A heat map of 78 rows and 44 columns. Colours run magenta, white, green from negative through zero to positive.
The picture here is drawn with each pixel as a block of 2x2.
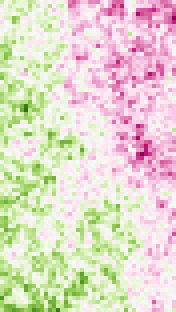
Ninth with the lowest average: top right. Mirror symmetry: none. Slope: up to the bottom left. Average level on the scale: 50%. Stripes: none. Grain: blotchy. Odd rows or columns: none.
